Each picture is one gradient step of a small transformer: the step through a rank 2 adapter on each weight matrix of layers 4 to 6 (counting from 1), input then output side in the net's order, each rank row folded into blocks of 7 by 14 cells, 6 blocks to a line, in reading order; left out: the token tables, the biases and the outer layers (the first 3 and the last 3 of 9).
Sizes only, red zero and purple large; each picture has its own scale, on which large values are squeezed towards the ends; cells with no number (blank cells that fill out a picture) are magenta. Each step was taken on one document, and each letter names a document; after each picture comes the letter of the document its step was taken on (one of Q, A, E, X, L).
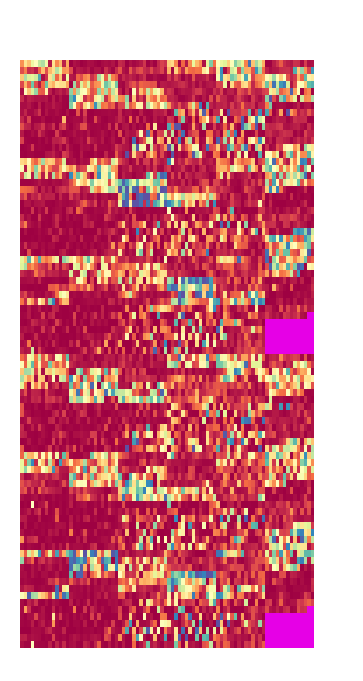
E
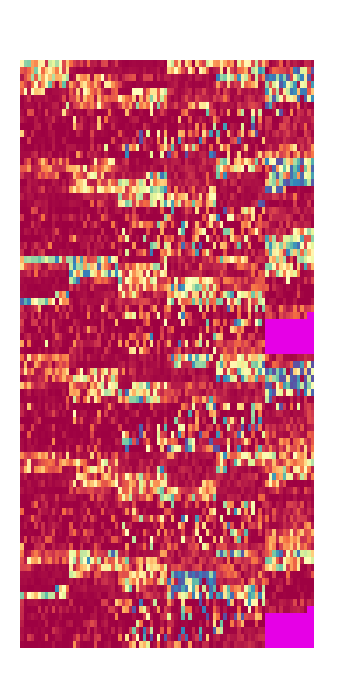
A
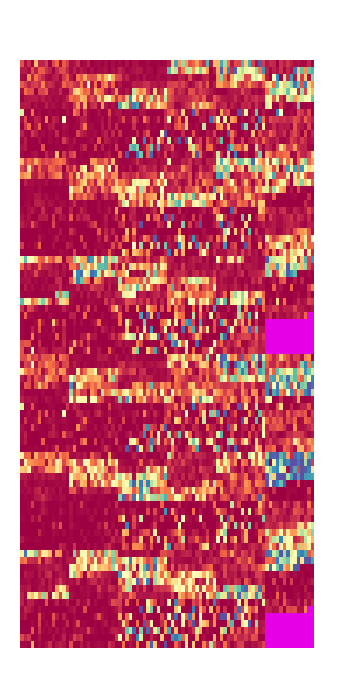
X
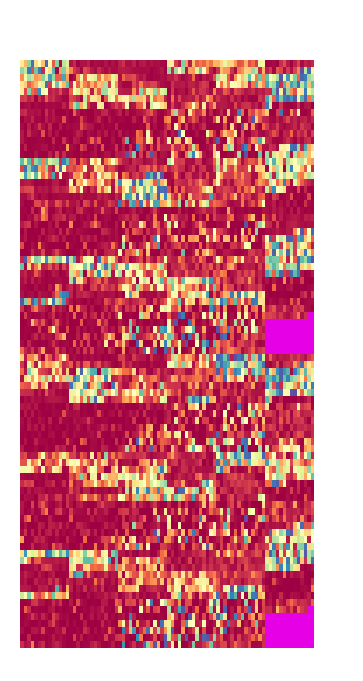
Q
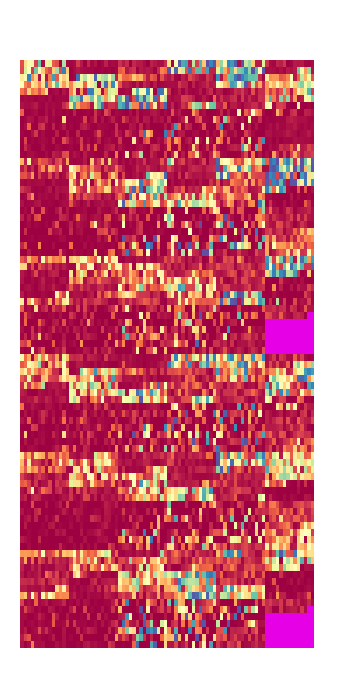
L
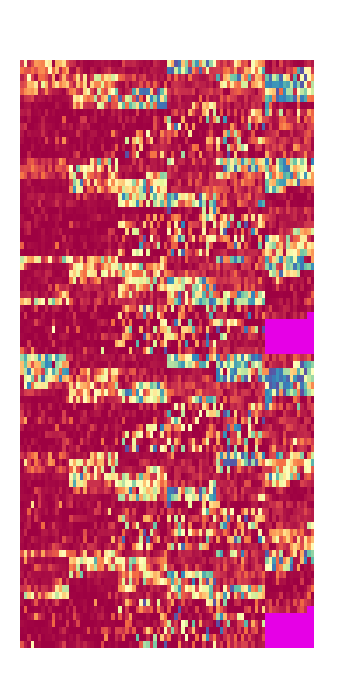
E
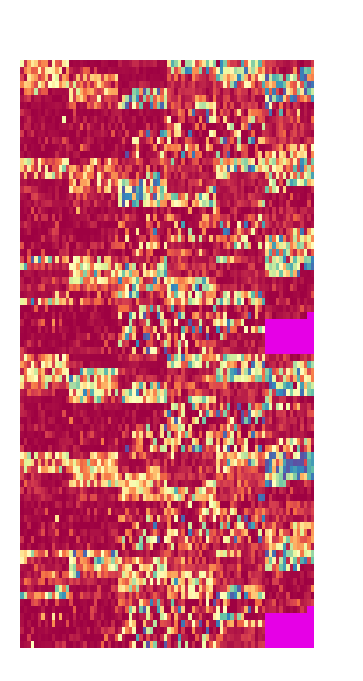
E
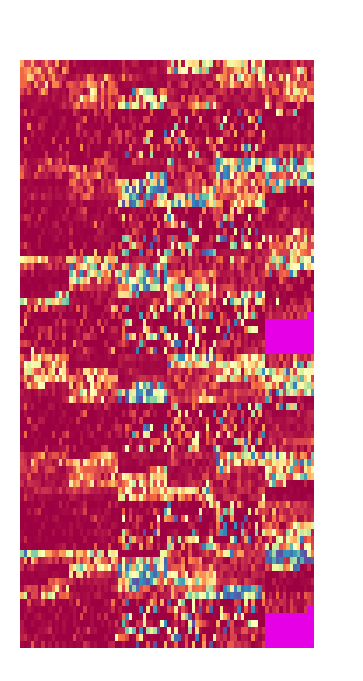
L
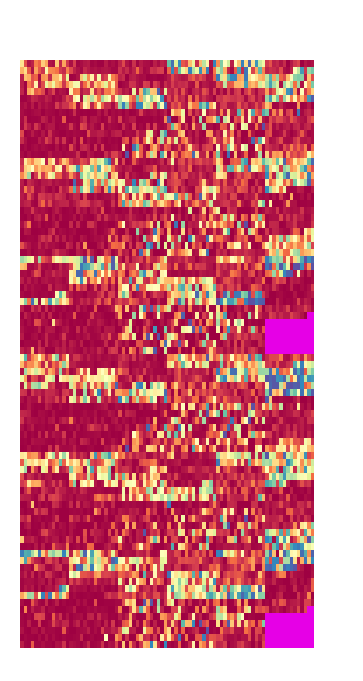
E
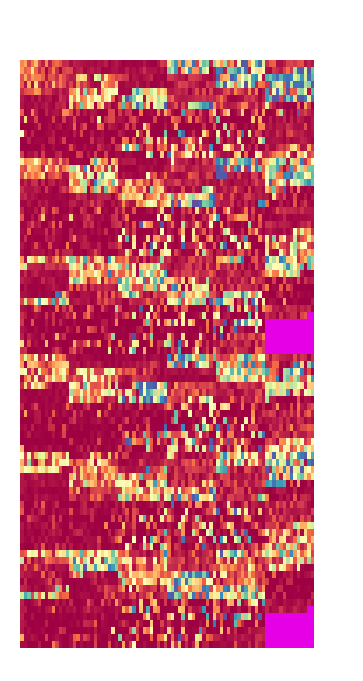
A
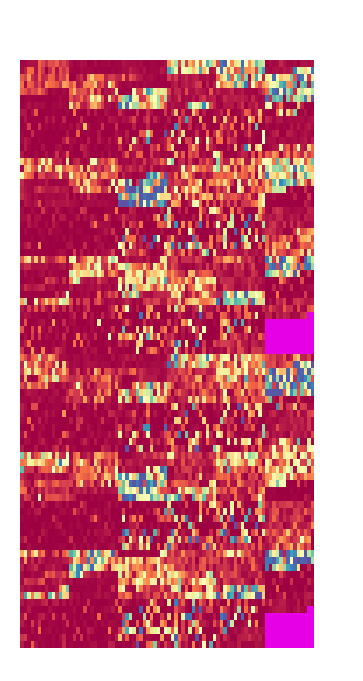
L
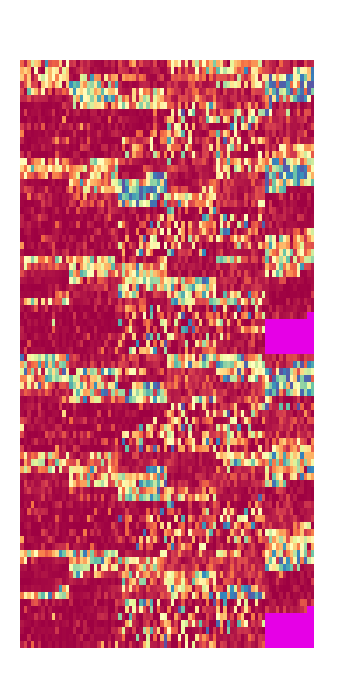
E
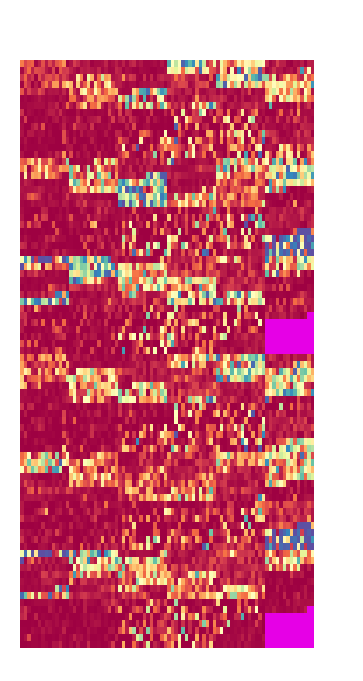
Q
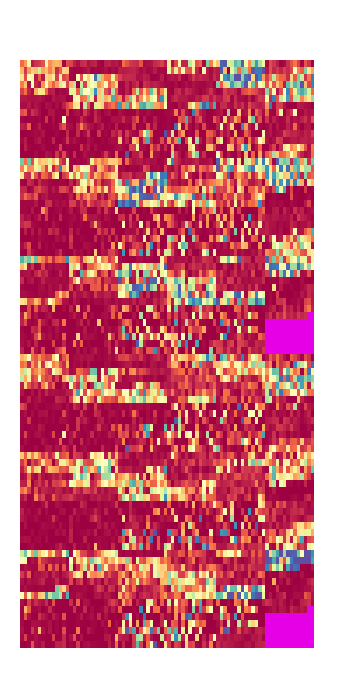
L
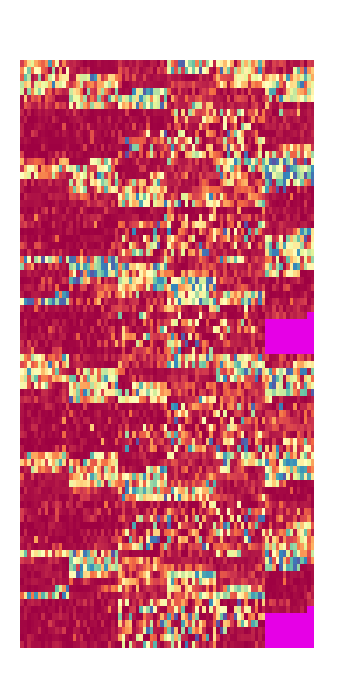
Q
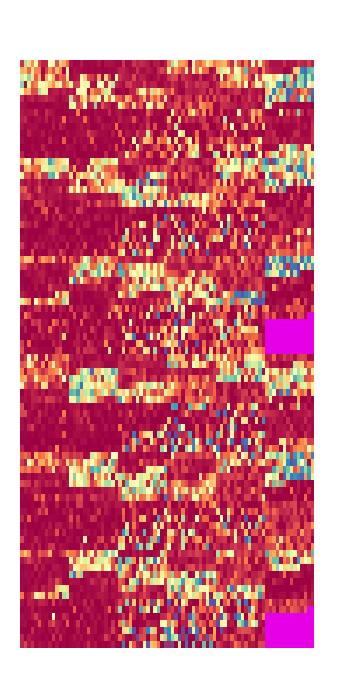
Q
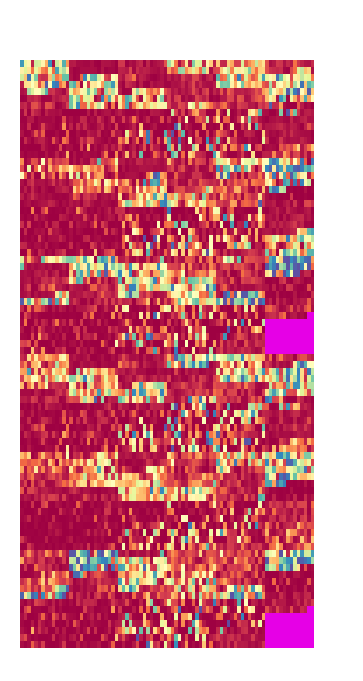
L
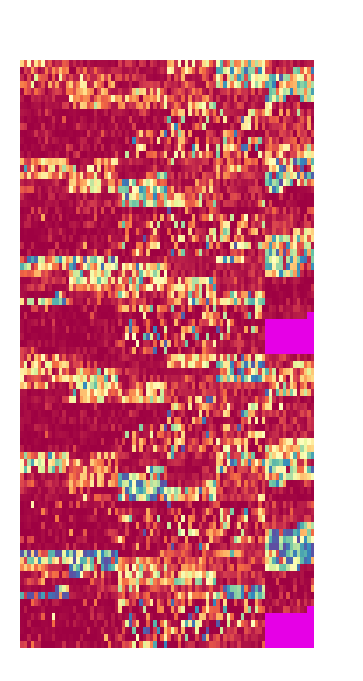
E
